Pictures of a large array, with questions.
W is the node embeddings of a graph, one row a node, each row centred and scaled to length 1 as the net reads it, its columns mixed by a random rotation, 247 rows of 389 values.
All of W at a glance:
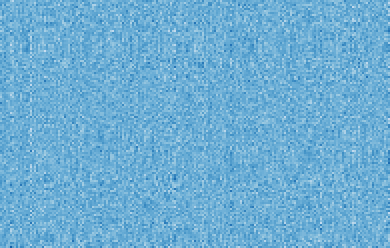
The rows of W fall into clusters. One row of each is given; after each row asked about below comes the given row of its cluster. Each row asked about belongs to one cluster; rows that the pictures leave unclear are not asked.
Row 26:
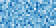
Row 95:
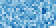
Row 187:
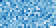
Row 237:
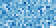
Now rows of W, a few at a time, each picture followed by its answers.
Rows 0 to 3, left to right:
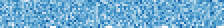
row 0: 26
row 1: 95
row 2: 237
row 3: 95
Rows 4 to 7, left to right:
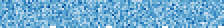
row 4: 237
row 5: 237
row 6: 26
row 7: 187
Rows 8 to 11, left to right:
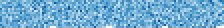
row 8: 95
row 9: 237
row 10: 26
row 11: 95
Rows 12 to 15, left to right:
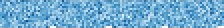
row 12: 187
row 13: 95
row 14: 95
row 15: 95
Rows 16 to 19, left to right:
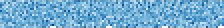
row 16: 26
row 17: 187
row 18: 26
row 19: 187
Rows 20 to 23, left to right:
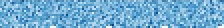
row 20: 187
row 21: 187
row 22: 95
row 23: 95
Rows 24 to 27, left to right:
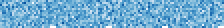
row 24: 237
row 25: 95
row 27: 95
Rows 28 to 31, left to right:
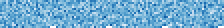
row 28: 26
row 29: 187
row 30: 26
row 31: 26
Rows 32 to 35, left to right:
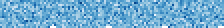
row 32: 187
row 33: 237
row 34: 237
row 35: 187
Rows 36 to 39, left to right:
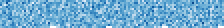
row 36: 237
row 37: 26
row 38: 237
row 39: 237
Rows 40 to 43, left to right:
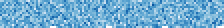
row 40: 26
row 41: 237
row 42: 26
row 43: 95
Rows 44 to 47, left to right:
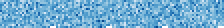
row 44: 26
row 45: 26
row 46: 26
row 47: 237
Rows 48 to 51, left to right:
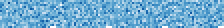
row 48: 26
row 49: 237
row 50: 26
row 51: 26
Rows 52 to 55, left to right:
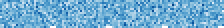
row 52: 26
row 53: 237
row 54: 237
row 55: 187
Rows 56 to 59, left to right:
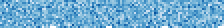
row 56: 237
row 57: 26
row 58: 95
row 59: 95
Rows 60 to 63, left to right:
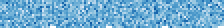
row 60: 237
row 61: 237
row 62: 95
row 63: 95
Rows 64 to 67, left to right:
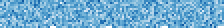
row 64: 187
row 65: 95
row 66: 95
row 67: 95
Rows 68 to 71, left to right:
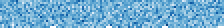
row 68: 26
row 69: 187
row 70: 187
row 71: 237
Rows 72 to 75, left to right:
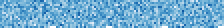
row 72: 95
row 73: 187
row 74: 237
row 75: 26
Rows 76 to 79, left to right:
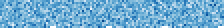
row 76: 26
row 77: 26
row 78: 95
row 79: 26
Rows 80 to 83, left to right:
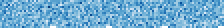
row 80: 237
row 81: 237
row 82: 237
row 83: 187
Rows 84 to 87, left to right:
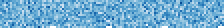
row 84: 237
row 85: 26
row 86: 95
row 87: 187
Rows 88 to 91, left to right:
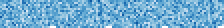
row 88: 237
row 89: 95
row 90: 187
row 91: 95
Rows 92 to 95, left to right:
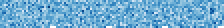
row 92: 237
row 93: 26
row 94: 26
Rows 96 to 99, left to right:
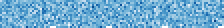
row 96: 95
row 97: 26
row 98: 237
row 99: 26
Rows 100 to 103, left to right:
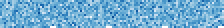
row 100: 26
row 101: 237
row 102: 237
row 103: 187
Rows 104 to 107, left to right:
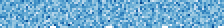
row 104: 187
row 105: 95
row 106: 237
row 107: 26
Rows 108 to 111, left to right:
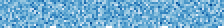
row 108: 95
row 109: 237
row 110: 237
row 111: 26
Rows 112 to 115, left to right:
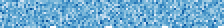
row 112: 26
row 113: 95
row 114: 237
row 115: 26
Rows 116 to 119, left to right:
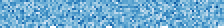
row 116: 187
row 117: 187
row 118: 95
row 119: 237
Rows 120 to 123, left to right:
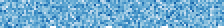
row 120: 26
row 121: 95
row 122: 95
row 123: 237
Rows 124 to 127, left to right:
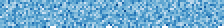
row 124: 26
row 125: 187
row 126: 187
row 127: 26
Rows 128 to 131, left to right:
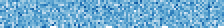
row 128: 26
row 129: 237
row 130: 237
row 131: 237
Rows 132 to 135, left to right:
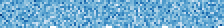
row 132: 187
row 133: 237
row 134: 237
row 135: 26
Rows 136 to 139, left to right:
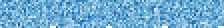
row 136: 237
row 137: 187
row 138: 237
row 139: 187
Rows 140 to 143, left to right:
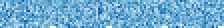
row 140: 187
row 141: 95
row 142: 237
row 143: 26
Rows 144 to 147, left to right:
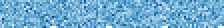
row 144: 26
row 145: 237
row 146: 95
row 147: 187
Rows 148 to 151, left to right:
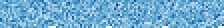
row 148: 95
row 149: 187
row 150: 187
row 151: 187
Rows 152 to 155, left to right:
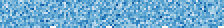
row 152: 26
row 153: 187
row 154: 187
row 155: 26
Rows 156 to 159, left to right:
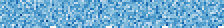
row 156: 26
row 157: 95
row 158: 187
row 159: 26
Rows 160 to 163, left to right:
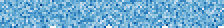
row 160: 26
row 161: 187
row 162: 187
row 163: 26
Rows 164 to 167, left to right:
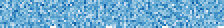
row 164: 26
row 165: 237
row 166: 26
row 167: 237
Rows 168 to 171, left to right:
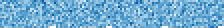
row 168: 95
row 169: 26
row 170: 237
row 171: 26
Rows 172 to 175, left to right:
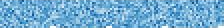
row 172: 187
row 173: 26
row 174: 95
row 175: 237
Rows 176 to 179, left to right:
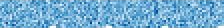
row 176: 95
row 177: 237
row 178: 95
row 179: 95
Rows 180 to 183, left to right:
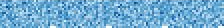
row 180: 237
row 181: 237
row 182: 237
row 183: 187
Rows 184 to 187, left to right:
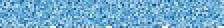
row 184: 187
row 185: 187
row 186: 26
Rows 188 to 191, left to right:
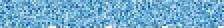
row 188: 237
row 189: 95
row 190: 26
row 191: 26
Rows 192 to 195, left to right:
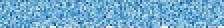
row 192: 187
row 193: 187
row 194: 237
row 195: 187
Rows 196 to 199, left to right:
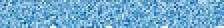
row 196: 187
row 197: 95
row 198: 95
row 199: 237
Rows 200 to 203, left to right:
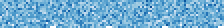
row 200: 26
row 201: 187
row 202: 187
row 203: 26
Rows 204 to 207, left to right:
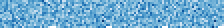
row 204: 95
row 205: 26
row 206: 26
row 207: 26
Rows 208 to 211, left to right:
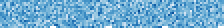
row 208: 187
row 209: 95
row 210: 26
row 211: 237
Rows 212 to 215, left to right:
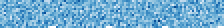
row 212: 95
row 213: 187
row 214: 26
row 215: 237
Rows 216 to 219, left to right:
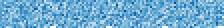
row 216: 95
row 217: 187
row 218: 187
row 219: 237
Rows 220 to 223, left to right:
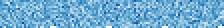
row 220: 187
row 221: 237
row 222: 187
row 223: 187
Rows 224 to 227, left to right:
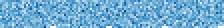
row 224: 26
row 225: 26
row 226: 187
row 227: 237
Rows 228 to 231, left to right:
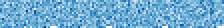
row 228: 26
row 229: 26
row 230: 26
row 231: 95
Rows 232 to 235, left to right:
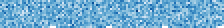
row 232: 237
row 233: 26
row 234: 237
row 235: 95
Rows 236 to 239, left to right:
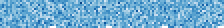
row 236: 95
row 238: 237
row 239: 95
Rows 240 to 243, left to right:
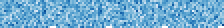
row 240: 95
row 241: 95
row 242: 237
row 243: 187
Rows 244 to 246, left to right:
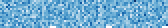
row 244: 237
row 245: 237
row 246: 187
